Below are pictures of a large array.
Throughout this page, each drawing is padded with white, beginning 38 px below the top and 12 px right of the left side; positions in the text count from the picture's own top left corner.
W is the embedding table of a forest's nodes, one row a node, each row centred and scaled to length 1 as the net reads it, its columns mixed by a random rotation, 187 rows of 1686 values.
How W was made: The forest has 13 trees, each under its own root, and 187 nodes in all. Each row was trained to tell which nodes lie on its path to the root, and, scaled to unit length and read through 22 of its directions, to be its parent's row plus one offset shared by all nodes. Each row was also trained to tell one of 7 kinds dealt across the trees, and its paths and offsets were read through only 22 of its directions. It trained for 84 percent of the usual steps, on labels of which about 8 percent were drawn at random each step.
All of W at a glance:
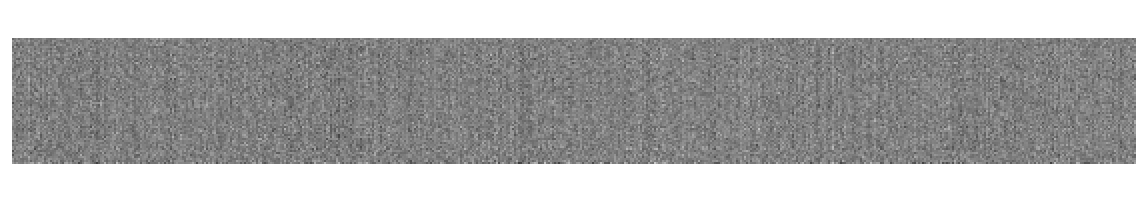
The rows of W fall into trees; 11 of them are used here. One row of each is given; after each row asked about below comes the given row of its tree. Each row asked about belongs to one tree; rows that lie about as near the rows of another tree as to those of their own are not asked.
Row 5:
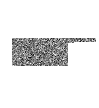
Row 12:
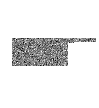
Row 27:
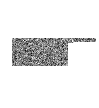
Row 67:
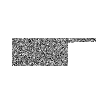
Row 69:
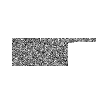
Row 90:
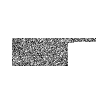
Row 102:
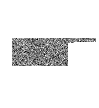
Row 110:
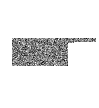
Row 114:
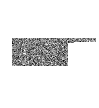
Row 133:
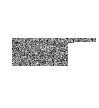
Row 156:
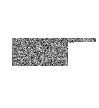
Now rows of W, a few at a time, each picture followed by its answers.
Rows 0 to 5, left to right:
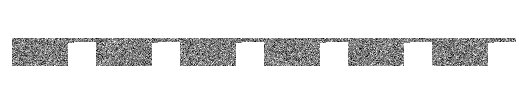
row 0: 110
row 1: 114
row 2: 27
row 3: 102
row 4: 110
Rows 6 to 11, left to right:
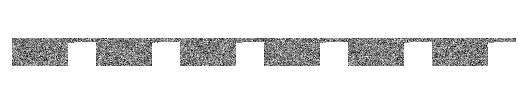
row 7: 156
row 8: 67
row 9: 156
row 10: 27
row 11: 69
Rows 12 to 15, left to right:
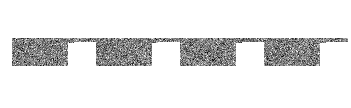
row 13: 90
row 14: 133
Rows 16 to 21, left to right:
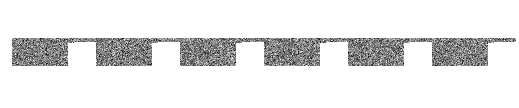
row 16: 110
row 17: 69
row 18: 90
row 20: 69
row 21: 67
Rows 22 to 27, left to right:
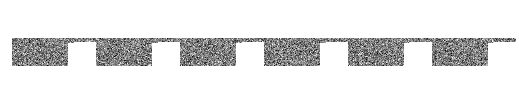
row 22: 69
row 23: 110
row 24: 67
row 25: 67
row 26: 27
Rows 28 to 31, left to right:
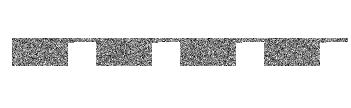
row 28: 156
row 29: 110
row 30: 110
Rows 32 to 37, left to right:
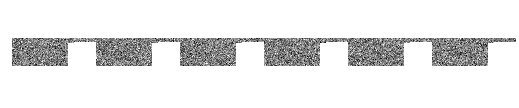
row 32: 114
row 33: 90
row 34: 90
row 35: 133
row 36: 69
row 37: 27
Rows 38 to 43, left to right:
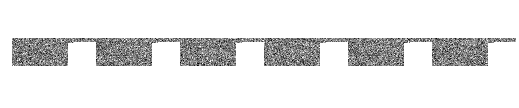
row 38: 27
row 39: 90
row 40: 114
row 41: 156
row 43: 114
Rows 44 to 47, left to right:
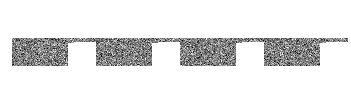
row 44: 156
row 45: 110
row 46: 5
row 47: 69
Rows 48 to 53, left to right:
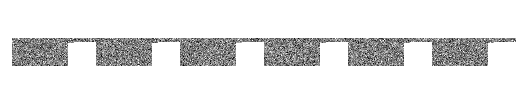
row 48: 67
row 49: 110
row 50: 67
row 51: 156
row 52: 156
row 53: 67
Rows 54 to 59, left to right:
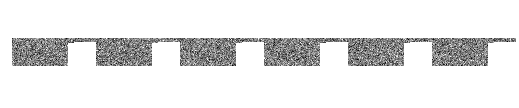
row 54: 133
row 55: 69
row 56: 114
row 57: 133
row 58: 90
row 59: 27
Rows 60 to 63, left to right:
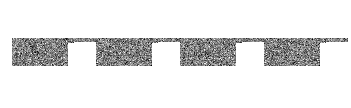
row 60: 110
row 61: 110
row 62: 133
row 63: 110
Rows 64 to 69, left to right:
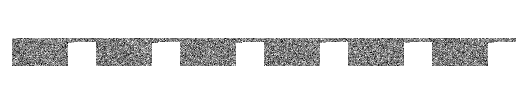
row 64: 67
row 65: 90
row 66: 110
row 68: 156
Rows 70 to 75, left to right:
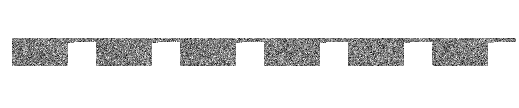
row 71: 90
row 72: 90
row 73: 102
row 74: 156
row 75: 5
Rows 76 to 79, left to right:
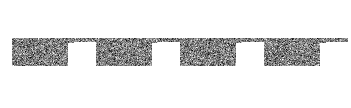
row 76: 5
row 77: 27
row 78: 27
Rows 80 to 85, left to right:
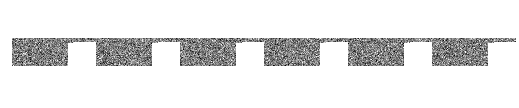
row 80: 27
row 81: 67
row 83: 67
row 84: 156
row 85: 110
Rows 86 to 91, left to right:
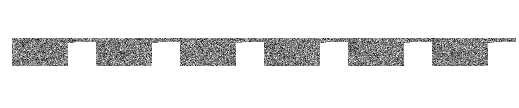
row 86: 69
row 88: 102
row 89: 90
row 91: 90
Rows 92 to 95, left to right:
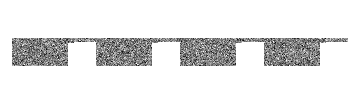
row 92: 110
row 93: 69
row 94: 69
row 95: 156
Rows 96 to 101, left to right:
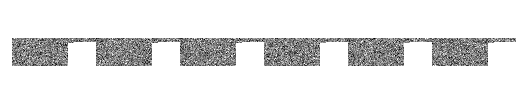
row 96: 27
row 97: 114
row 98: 90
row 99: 69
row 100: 69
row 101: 156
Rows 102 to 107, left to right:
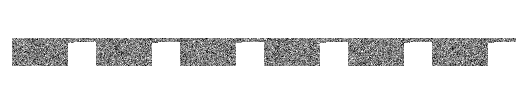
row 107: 114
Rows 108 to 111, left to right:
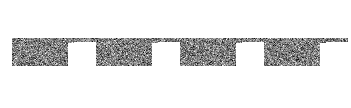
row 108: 156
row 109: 102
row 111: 133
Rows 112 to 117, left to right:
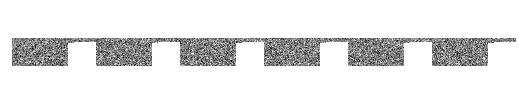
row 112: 114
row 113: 5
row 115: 12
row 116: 69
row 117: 90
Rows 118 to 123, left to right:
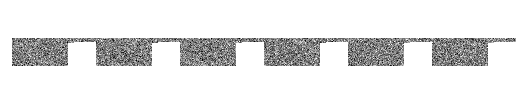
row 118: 67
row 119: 133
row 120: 102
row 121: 90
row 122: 67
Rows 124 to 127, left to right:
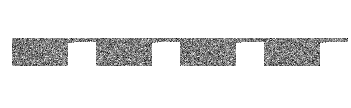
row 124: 90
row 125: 5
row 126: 27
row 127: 156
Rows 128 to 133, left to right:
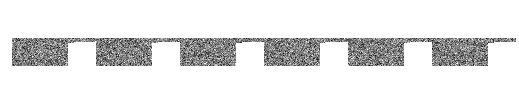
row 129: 69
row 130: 133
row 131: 27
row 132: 5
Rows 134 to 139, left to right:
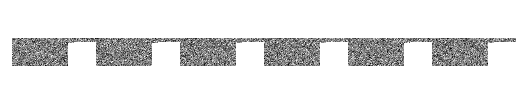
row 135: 90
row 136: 69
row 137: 69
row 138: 5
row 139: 69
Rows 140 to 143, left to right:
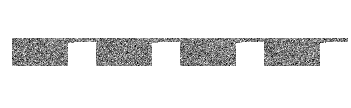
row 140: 69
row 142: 90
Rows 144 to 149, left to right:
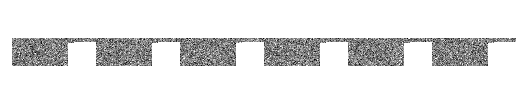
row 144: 110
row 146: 156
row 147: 110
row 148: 90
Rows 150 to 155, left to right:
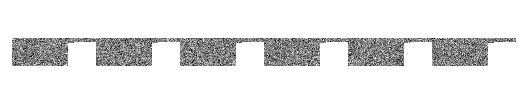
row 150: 110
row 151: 156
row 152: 12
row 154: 114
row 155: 133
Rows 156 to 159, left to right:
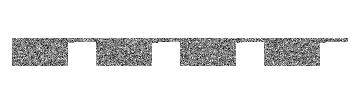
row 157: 133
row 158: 114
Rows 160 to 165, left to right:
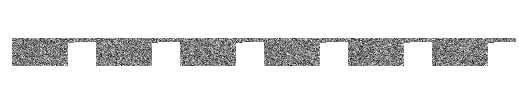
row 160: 110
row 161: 110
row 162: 133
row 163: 133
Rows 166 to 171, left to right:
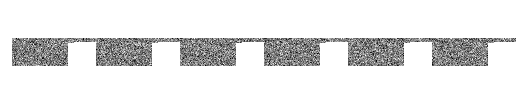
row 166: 102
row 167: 156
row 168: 133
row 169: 69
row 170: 156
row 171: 156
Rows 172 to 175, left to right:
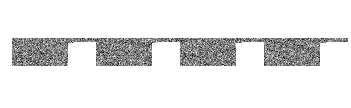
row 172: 27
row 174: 110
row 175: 156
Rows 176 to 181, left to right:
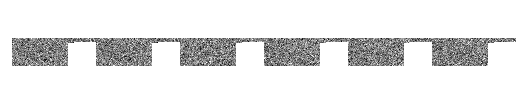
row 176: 133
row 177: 133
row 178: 114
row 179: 90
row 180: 27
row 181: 90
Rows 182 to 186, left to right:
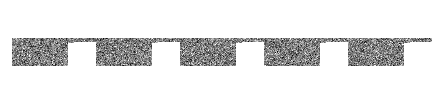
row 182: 67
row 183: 27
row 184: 69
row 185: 5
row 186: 67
